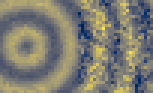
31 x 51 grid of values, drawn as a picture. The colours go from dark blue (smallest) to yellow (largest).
Histogram: bell-shaped. Rings: centred on the middle left. Odd rows or columns: none. Seam: vertical, 50% of the way across, the left part calmer.
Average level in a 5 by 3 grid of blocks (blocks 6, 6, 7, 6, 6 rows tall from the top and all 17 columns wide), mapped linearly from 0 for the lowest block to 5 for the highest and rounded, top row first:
530
121
522
132
531
